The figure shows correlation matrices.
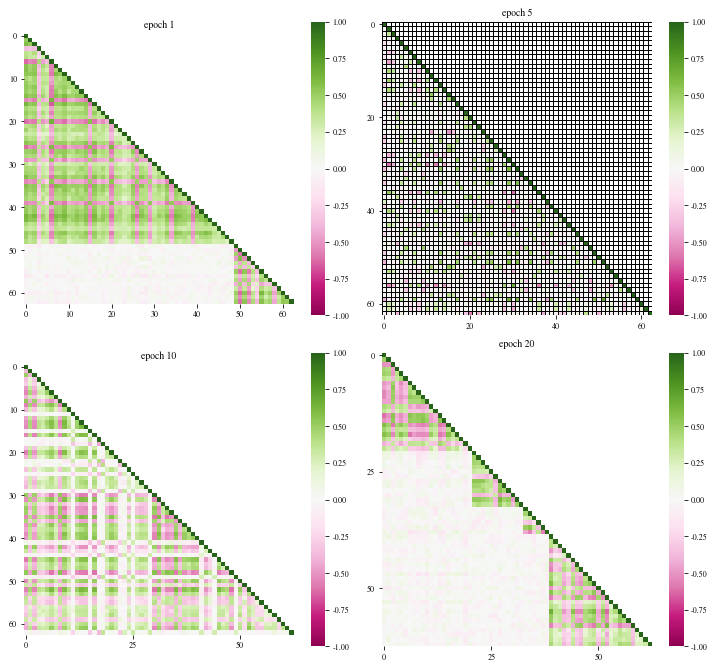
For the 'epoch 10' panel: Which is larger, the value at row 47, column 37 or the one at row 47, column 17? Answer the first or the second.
the first
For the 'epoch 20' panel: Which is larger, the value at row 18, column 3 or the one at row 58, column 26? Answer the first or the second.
the first
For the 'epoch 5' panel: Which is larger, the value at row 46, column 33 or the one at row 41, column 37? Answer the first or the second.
the second
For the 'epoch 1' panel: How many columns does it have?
63
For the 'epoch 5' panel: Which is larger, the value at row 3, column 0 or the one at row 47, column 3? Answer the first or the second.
the first
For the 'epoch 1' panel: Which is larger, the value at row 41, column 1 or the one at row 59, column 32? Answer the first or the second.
the first
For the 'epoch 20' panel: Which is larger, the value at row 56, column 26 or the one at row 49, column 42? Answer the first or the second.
the first
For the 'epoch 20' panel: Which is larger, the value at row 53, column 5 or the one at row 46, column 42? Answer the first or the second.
the second
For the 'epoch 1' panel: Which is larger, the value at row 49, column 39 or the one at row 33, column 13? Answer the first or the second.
the second
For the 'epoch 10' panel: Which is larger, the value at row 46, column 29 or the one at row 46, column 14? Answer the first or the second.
the second
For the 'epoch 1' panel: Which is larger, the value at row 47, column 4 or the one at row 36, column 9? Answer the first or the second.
the second
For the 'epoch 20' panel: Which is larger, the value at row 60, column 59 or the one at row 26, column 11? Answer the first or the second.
the first
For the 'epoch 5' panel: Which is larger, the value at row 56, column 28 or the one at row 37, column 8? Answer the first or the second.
the first
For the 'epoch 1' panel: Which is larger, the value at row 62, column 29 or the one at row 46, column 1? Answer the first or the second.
the second
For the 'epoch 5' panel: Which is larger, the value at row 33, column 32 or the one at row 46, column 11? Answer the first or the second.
the second
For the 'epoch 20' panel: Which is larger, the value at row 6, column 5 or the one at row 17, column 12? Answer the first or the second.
the second
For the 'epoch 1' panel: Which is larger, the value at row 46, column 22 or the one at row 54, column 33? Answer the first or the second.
the first
